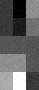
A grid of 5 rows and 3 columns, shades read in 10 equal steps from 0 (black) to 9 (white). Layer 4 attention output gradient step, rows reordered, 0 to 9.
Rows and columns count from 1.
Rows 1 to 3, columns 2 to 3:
0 5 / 1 4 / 3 3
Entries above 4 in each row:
1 0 0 2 2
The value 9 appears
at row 5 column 2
